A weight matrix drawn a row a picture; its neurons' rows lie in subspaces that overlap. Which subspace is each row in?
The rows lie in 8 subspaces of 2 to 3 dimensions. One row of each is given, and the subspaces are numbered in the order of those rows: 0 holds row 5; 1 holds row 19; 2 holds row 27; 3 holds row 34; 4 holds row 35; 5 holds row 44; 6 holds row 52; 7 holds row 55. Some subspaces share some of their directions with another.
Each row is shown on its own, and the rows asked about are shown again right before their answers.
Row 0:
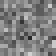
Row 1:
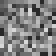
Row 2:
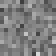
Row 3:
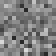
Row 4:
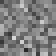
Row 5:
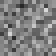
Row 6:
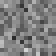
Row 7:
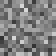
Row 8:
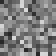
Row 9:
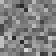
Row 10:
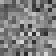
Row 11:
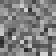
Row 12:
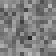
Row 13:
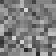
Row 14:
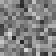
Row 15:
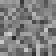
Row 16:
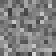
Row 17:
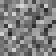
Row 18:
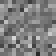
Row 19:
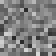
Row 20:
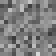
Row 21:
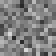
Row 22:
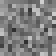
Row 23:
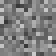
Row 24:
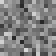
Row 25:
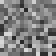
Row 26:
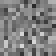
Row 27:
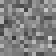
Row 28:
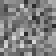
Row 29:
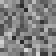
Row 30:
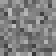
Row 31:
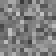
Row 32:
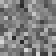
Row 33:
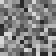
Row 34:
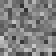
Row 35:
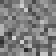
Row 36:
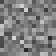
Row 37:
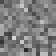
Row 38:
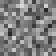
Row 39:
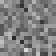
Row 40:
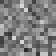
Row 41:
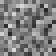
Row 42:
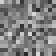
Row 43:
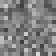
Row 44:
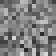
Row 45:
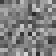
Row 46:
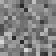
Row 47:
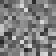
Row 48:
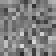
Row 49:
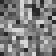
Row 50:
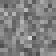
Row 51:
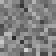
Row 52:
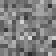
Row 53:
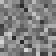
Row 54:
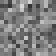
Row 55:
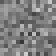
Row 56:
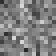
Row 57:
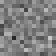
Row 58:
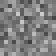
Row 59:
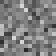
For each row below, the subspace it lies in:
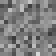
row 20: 1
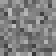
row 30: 3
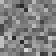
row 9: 2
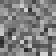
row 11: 4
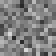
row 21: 0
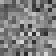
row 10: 7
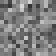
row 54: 1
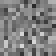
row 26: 5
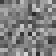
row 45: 7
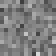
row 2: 2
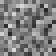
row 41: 0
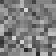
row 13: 1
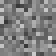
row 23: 2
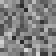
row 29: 6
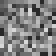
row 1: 4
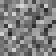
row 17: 0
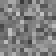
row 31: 0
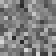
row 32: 2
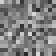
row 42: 7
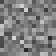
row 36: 2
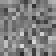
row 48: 5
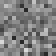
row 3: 7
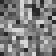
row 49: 4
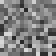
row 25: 1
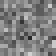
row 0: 6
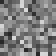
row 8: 0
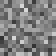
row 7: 3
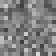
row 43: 2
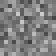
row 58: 0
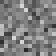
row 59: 5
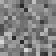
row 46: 7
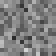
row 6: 6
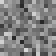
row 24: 4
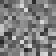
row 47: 7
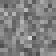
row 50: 6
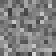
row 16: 3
